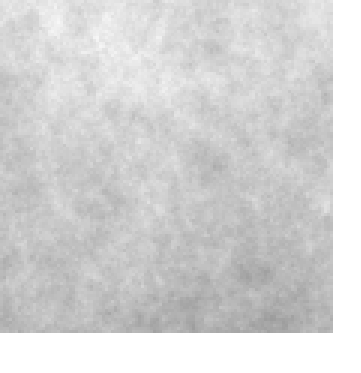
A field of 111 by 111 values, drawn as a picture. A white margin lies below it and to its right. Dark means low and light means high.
Slope: up to the top. Average level on the scale: 80%. Grain: blotchy.
